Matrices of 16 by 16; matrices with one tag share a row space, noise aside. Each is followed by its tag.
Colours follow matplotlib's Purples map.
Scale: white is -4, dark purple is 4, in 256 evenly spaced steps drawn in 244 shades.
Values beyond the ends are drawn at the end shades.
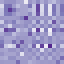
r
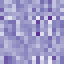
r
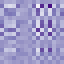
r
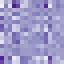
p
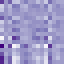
p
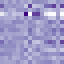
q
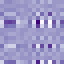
r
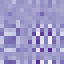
r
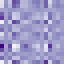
p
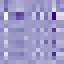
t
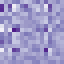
p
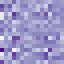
p
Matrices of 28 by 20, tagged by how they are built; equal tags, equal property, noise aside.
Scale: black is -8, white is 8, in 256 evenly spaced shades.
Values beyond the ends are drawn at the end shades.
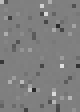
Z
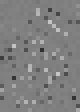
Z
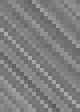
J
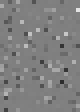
Z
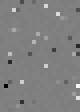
Z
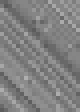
J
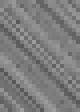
J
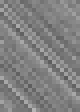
J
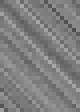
J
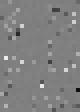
Z
